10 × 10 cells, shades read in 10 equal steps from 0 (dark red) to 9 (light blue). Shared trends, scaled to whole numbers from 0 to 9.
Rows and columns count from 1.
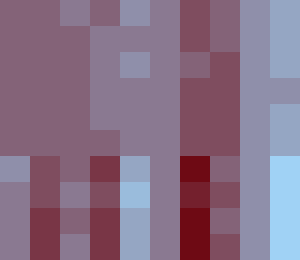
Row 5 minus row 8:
-1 1 -1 2 -3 0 2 0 0 -2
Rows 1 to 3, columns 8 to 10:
4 6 7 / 4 6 7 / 3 6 7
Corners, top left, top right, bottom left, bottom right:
4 7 5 9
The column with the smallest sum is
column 7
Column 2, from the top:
4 4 4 4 4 4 3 3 2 2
